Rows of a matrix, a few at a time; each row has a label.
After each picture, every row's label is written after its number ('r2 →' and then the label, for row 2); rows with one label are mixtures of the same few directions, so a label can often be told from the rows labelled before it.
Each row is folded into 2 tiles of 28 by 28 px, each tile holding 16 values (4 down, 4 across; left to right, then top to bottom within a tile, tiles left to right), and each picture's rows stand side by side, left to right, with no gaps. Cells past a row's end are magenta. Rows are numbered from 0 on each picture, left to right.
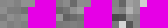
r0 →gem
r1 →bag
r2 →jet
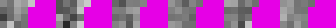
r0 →jet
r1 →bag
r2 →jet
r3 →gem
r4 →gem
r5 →jet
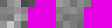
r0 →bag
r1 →bag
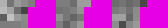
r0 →bag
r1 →bag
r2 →jet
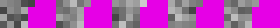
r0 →gem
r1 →gem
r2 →jet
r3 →bag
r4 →bag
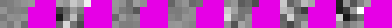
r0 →gem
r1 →jet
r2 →gem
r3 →bag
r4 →jet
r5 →bag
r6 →bag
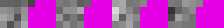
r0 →jet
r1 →gem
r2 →jet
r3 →jet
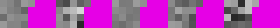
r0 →gem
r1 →gem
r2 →bag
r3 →gem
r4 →bag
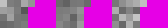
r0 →bag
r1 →jet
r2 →gem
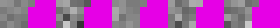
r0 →bag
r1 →bag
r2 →jet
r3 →bag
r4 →gem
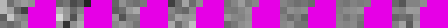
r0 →bag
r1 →jet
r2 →bag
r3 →bag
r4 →gem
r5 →gem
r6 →gem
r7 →jet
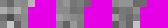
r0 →jet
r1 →jet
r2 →gem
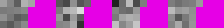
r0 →bag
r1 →gem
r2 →bag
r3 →jet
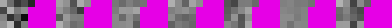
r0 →gem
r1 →gem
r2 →gem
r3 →bag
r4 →jet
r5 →jet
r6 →gem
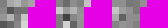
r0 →gem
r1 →jet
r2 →jet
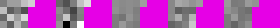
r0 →gem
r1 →bag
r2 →jet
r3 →gem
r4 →bag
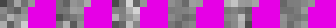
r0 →bag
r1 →jet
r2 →gem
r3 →bag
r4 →jet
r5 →bag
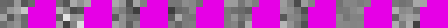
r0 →gem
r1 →bag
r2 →gem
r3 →jet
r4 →gem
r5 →gem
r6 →bag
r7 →gem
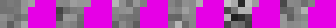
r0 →bag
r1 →jet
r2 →bag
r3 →jet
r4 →bag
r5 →bag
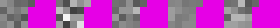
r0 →gem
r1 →bag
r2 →gem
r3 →jet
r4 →bag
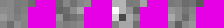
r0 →jet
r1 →bag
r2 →jet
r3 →jet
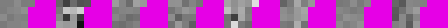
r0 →gem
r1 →gem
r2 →bag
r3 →bag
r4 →jet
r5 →gem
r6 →bag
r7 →jet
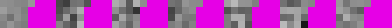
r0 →jet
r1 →jet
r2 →gem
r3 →jet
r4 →jet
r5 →gem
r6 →bag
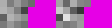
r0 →bag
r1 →bag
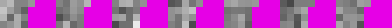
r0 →jet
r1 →jet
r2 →gem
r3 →gem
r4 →jet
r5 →jet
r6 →gem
